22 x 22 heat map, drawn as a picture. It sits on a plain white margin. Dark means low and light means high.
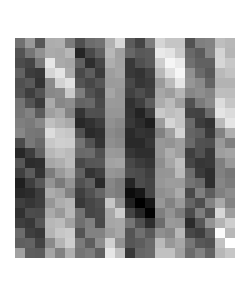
Ninth with the highest average: top right. Stripes: upright, repeating 4 times. Average level on the scale: 50%.
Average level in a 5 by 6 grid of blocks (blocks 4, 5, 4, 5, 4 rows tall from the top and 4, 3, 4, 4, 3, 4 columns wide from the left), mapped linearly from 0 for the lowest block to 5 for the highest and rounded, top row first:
233254 / 232144 / 242032 / 132032 / 243234
